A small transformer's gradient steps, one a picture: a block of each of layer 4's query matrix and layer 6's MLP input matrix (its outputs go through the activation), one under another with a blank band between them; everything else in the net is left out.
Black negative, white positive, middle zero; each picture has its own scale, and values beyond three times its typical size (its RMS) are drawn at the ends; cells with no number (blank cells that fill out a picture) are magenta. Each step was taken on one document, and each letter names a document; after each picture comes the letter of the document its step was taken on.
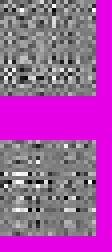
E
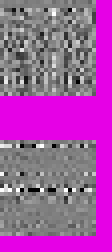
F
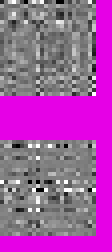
E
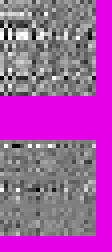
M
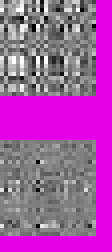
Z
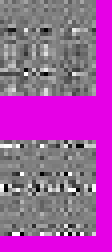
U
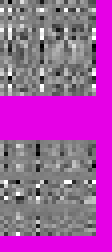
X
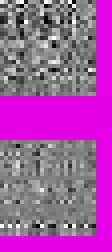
Z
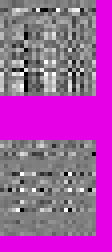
U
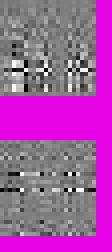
U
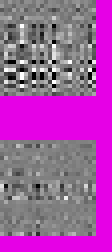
E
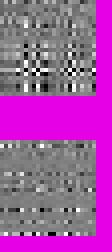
U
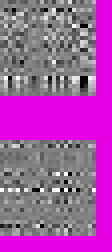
Z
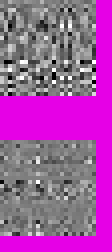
E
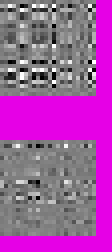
E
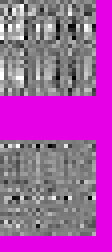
M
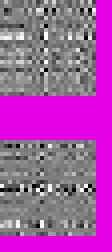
F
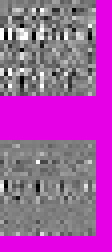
Z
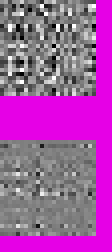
M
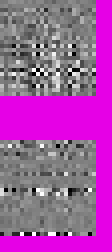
F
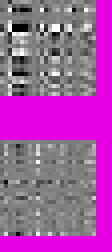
X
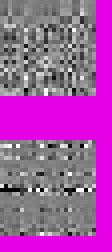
U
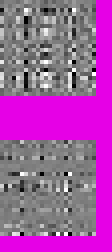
U
